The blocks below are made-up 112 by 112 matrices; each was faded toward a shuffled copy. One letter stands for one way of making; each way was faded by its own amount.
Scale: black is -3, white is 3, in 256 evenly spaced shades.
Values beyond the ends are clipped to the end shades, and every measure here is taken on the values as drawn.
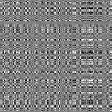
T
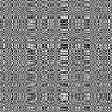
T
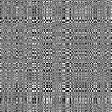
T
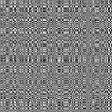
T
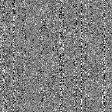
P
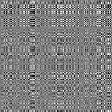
T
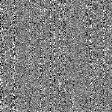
P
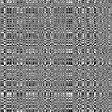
T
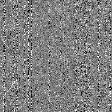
P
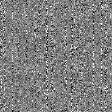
P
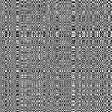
T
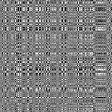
T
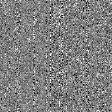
P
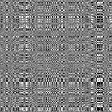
T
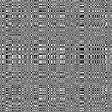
T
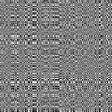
T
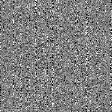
P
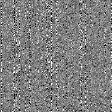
P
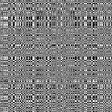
T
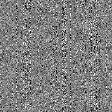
P
